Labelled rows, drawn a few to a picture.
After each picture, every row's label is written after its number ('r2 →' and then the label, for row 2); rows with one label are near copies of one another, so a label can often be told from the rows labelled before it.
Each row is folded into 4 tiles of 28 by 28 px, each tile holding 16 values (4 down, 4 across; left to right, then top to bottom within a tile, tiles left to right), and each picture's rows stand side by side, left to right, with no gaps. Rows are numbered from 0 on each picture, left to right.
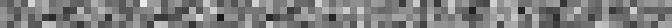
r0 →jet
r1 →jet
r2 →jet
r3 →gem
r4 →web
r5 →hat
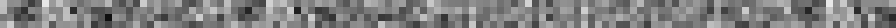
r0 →web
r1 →jet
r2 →web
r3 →jet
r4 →gem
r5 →gem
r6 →hat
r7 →web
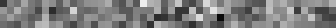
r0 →hat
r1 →jet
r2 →web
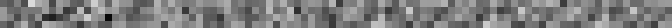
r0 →jet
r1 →web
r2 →web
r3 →hat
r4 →hat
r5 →hat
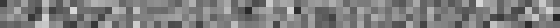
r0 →hat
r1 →gem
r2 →web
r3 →gem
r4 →jet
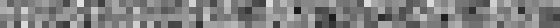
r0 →gem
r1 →gem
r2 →web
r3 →jet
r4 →web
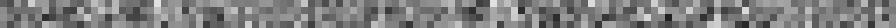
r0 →jet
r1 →web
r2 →gem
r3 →hat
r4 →web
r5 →jet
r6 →hat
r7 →gem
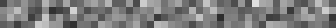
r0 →hat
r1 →jet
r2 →jet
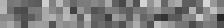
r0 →web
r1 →jet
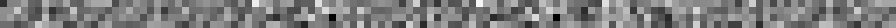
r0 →hat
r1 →hat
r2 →jet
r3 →gem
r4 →jet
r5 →web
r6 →gem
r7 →hat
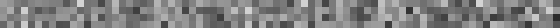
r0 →gem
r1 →web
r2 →gem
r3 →web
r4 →jet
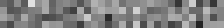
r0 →jet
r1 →gem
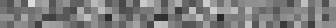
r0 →jet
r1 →jet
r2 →gem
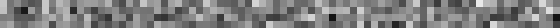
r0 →web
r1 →jet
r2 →jet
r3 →gem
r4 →jet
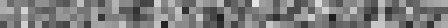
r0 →gem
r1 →web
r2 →jet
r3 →hat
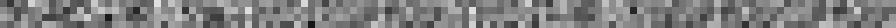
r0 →jet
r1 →web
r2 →gem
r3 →hat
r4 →gem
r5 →web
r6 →hat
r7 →hat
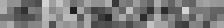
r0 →web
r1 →hat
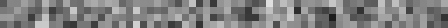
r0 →hat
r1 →gem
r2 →web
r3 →web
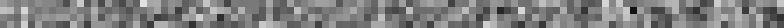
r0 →gem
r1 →jet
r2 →hat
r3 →hat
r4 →hat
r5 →web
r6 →web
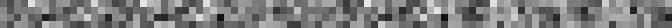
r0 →jet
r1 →jet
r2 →hat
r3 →jet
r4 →web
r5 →web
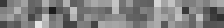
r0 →hat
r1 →web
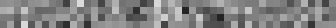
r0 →gem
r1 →web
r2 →gem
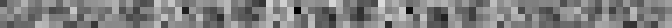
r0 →hat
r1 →web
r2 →web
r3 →web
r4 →web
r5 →hat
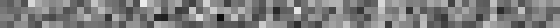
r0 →jet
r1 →jet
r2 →hat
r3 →web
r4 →hat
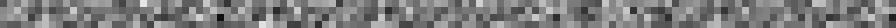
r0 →hat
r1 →jet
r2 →hat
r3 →hat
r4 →jet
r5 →web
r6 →hat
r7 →jet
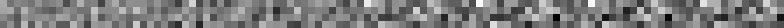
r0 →gem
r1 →gem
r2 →hat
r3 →jet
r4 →jet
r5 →jet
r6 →jet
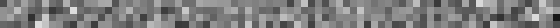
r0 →hat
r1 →hat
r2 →gem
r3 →gem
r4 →jet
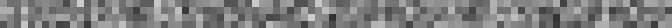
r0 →gem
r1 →web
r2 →jet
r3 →hat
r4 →web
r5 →hat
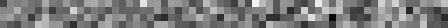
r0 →hat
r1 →jet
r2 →jet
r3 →web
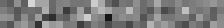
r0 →jet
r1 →hat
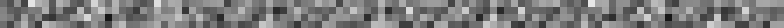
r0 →jet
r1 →web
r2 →hat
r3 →hat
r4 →hat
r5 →jet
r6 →hat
